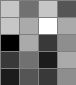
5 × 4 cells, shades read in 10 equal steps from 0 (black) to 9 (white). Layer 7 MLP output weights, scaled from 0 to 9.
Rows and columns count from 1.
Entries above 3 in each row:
3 4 2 2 1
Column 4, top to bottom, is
3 6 5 6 5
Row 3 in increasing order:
0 2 5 6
